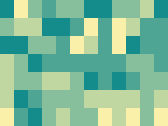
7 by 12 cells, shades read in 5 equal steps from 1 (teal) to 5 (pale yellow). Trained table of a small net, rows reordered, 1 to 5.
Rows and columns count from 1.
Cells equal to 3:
24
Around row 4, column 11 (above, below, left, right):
2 3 3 2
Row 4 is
4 3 1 2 2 2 2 2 2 3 3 2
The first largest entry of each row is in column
2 7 6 1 1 1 1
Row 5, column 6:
3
